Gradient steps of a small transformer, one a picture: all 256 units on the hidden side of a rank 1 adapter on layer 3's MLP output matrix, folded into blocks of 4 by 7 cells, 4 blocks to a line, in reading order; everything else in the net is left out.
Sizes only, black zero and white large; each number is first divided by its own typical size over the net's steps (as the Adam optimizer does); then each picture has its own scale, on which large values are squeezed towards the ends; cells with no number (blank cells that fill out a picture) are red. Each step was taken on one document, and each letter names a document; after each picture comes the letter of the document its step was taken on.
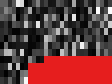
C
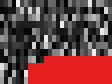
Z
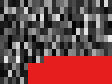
Z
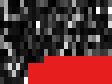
C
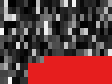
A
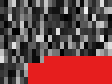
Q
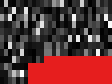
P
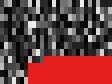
A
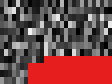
Z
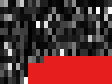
C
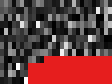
C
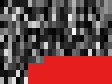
A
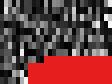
P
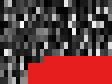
A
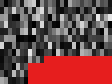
Z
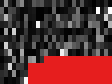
C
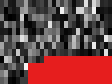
Q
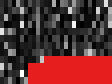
P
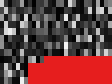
C
